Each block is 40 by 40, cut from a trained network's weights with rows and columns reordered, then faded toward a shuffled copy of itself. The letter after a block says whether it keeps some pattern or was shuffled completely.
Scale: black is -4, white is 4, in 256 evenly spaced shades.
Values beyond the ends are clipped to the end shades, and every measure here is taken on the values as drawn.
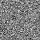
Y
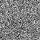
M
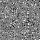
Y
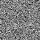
M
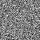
M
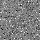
M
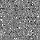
Y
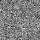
M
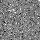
M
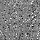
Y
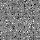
Y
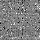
Y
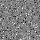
M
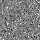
M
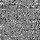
Y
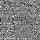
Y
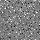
M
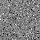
M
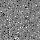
M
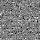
Y
